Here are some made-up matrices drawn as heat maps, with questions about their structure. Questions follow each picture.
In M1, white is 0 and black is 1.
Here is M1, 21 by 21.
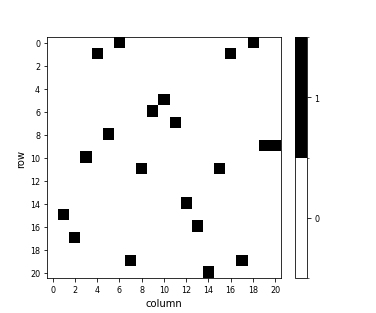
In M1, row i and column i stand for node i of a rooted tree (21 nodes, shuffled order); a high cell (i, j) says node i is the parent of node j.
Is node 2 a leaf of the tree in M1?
yes
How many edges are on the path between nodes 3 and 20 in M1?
8
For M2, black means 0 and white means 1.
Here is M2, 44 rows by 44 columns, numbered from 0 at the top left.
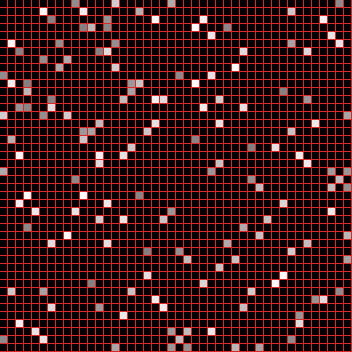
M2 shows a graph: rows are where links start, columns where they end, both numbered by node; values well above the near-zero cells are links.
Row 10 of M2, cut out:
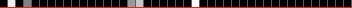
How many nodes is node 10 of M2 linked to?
5
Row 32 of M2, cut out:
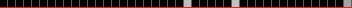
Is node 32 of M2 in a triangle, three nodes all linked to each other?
yes
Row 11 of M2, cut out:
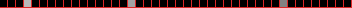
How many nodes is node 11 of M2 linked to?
3
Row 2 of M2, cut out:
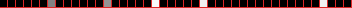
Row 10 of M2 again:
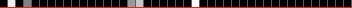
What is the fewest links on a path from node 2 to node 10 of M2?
3
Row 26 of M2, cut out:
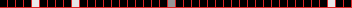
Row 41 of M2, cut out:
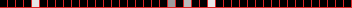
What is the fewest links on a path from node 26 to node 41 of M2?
1
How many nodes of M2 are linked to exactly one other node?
1
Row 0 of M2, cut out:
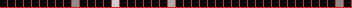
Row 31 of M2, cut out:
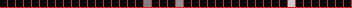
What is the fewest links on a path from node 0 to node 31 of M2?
3
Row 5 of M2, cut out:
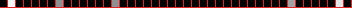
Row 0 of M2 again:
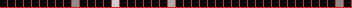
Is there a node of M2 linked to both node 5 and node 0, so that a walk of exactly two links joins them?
yes
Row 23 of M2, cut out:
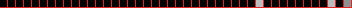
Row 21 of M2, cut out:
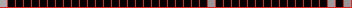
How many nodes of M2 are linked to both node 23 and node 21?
2
